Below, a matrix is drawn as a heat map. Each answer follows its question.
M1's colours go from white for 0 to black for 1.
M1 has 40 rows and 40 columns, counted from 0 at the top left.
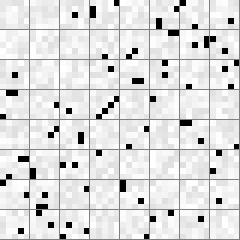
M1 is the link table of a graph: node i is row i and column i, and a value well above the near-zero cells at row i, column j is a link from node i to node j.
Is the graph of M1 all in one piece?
yes
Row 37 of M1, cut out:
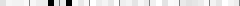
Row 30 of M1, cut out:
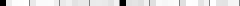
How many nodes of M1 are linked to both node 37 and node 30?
0
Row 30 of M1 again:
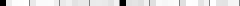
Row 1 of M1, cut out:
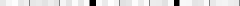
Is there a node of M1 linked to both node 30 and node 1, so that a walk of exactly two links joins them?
no
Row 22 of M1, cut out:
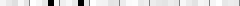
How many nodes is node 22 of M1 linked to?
2
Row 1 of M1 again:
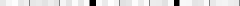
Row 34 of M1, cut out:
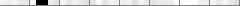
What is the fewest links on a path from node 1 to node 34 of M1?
6
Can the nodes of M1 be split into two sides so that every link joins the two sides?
yes
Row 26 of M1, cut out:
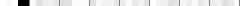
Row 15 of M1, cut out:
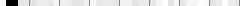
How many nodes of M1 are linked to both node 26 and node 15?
0
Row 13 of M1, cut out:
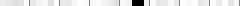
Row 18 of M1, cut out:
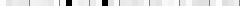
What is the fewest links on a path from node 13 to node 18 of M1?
5
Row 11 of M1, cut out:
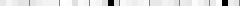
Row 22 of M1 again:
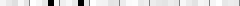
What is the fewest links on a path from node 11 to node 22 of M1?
3
